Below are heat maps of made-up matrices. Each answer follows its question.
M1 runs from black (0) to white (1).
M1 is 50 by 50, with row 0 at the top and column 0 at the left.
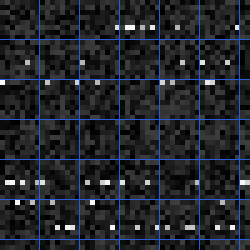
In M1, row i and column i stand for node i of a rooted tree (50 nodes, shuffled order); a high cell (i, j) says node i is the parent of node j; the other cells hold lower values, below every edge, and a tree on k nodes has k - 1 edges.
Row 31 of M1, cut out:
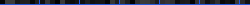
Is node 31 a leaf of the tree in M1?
yes
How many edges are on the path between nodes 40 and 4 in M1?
3
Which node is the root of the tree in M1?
12
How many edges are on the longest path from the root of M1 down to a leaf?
2
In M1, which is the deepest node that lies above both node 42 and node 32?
16
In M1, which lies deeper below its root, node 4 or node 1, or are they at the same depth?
the same depth
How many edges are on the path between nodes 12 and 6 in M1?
2
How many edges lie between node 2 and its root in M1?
2
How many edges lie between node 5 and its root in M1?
1
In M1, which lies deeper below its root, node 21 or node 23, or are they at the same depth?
the same depth
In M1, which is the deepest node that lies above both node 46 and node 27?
45
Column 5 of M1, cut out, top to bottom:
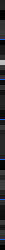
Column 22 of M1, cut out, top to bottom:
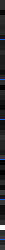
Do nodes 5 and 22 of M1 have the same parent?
no
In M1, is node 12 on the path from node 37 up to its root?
yes
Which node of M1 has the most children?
36
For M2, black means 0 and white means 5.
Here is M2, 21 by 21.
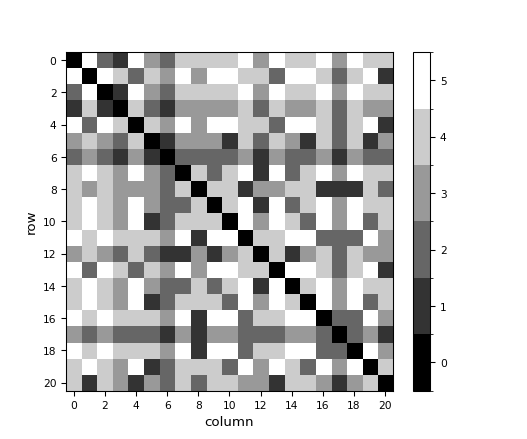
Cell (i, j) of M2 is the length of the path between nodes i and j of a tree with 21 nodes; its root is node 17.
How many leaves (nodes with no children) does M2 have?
14
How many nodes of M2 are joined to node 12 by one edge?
4
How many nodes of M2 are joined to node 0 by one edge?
1
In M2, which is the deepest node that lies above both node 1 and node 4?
20
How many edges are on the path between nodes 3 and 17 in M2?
2
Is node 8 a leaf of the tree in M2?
no
